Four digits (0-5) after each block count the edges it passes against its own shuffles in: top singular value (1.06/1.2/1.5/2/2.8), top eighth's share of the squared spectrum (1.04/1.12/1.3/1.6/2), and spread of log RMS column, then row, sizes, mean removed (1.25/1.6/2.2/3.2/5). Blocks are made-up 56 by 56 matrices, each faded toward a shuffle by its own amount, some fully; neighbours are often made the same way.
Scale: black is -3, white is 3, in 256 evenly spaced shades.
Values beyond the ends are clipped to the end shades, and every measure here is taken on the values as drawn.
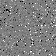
2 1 0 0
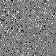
2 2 1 0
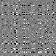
4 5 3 3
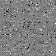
2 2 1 1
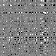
4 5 3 3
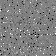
2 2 0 1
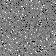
0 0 0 0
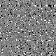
3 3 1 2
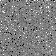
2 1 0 0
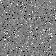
1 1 0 0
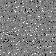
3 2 0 1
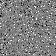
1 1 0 0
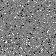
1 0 0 0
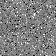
0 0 0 0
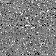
2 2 0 1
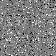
2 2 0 1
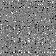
3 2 1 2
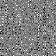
4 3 2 1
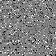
3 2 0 1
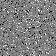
0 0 0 0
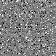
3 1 0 0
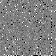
3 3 1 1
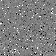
0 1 0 0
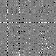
4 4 2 2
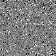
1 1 1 1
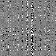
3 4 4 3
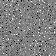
1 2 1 0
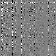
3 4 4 2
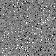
1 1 1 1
